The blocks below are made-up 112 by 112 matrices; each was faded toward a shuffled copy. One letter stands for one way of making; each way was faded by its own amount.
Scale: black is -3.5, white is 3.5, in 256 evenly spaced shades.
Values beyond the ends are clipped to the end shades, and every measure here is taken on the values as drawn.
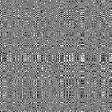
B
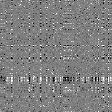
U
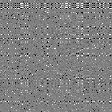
U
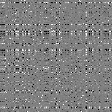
U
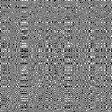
B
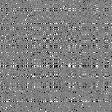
U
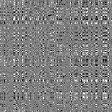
B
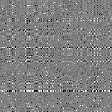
U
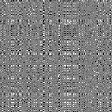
B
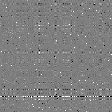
U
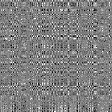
B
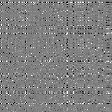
U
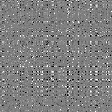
U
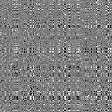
B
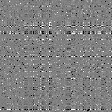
U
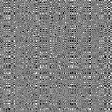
B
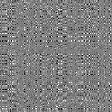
B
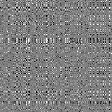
B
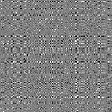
B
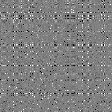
U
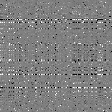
U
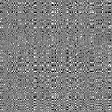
B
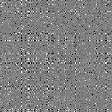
U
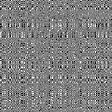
B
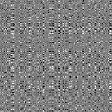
B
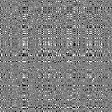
B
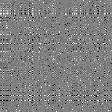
U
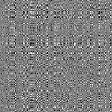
B
